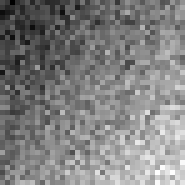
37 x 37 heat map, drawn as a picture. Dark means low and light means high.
Average level on the scale: 50%. Mirror symmetry: none. Ninth with the lowest average: top left. Ninth with the highest average: bottom right. Slope: up to the bottom right.
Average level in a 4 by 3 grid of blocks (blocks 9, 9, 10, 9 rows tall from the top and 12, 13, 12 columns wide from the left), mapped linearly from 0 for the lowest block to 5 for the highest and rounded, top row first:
0 1 2 / 1 2 3 / 2 3 4 / 3 4 5
